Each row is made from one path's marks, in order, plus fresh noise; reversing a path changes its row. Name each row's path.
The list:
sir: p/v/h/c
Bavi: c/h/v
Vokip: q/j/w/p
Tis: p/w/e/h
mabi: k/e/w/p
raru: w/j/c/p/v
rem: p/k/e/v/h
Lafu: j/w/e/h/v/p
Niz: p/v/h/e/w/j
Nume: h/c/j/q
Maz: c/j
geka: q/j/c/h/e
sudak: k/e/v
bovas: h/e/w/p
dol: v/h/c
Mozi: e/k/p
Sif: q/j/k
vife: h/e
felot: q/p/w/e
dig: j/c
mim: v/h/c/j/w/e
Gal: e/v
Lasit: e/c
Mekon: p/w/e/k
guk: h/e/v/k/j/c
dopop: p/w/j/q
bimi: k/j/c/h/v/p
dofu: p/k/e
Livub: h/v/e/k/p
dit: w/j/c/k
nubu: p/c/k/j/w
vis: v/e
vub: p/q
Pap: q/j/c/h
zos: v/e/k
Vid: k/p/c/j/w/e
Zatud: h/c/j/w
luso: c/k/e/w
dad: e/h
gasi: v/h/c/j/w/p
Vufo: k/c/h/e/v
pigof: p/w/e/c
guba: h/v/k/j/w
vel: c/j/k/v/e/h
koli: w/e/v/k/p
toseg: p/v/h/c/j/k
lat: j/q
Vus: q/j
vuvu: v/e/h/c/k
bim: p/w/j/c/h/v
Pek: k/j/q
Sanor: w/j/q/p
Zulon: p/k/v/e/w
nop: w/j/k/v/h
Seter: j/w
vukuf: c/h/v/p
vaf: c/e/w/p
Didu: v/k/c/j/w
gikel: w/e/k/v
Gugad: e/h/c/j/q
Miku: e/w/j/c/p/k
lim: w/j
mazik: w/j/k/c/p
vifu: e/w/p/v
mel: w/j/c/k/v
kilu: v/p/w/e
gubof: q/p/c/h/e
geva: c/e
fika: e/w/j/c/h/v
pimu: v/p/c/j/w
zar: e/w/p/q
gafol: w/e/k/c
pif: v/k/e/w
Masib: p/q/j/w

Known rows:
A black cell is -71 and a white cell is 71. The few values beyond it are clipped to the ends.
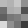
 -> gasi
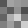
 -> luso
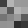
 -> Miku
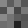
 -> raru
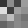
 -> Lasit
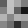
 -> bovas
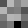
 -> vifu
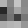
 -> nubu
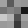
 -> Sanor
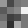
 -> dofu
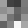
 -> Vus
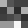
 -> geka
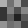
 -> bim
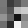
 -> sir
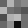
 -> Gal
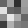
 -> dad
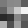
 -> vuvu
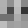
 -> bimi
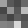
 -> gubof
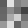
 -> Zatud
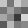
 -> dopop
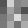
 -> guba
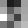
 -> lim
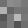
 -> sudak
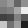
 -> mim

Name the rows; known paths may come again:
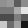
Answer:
mim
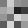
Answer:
Nume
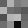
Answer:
Gal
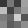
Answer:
geva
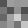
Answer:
luso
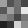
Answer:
rem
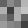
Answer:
Vid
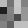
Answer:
Zulon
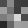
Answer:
vel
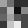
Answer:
Pap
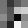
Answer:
sir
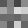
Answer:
dol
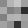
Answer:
Mozi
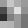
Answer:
Didu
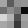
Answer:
Sanor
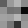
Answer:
vaf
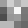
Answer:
pimu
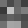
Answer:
Sif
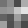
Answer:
vis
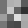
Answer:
Livub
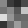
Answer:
nop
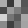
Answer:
koli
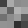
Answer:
Miku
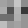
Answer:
bimi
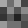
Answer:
bim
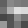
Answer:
zos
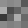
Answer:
Vufo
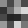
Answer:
toseg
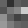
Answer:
dit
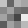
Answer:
vub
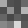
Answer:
gubof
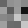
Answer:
vukuf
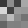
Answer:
Lasit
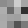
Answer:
mabi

